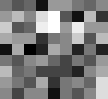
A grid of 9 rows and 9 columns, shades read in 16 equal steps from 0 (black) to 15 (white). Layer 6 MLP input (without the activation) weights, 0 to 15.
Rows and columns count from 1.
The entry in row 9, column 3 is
8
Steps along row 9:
down up same down up down up up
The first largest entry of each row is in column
5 5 5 7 2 4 1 9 9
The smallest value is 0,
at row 5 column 3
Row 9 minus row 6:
1 -1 0 -1 -5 3 -2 3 4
